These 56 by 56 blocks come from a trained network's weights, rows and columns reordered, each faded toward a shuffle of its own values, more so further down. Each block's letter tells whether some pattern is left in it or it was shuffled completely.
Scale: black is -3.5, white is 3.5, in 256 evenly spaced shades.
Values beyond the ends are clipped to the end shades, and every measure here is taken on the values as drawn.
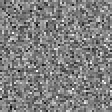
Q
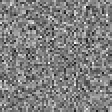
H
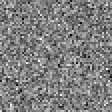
Q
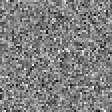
Q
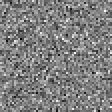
Q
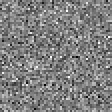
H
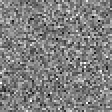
Q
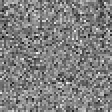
H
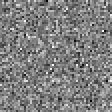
H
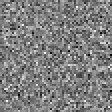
H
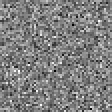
H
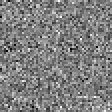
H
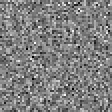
H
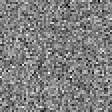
Q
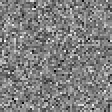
Q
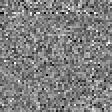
H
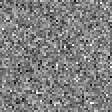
Q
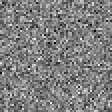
Q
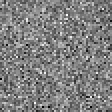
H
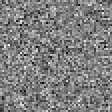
H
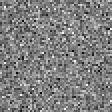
Q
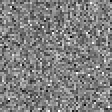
Q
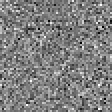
H
